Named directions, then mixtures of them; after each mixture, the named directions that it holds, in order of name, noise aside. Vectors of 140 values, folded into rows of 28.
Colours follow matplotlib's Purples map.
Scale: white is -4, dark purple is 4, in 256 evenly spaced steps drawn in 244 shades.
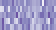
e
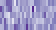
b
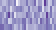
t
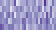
t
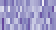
e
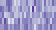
b, t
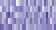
t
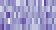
e, t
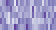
b, e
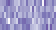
b, e, t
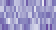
b, e, t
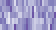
b, e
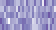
b, e, t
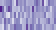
b, e, t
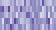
e, t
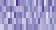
t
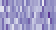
e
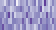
t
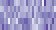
b, e, t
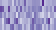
e
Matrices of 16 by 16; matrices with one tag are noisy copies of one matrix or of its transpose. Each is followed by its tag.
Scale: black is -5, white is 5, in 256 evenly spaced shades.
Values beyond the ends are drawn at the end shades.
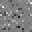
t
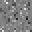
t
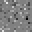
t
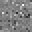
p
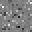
t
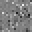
p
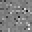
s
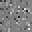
s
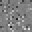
s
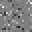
t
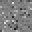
p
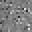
s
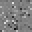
p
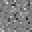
t
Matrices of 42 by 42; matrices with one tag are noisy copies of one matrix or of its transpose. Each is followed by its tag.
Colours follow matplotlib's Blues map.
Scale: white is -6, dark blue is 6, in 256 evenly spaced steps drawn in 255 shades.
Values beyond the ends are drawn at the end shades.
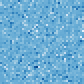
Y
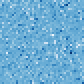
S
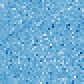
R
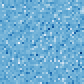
R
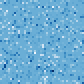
S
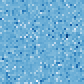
Y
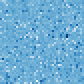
Y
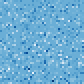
R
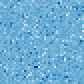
Y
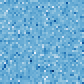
S
